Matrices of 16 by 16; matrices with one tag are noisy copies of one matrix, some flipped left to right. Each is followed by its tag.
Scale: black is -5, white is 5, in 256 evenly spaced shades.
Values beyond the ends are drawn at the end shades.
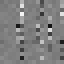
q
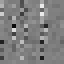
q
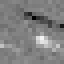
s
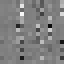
q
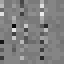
q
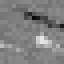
s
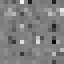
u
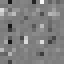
u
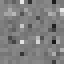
u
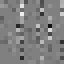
q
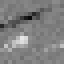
s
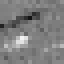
s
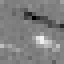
s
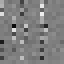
q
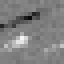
s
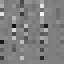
q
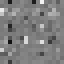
u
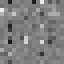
u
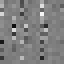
q
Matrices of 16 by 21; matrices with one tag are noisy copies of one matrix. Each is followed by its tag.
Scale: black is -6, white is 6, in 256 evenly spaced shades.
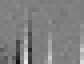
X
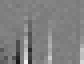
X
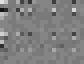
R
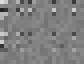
R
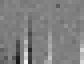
X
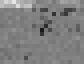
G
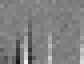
X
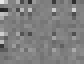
R
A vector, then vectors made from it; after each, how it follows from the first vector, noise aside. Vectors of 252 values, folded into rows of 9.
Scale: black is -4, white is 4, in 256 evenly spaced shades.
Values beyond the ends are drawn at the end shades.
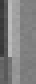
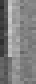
copied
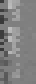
partly zeroed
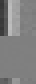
partly zeroed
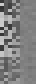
sign-scrambled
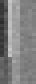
copied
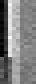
scaled up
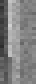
copied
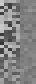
sign-scrambled
